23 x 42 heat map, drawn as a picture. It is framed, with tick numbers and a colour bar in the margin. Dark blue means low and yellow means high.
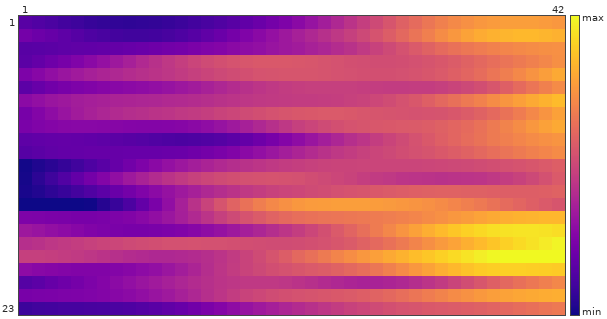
Slope: up to the right. Ninth with the lowest average: middle left. Grain: streaks across. Ninth with the highest average: bottom right.
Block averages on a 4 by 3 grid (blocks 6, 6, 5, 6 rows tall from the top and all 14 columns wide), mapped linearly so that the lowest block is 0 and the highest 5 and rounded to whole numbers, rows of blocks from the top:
024
024
034
135
